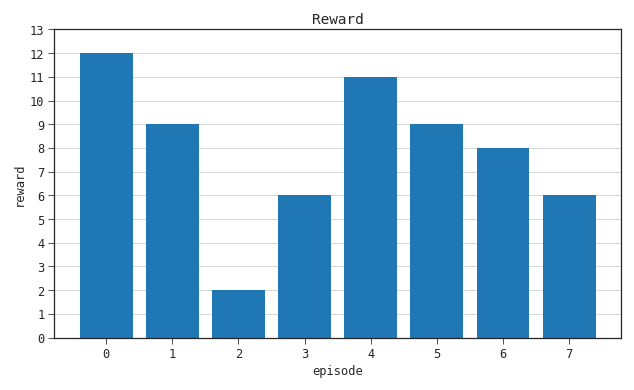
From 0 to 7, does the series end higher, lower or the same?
lower
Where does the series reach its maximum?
0
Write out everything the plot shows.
Title: Reward
x-axis: episode, ticks 0 1 2 3 4 5 6 7
y-axis: reward, ticks 0 1 2 3 4 5 6 7 8 9 10 11 12 13
Values:
12 9 2 6 11 9 8 6
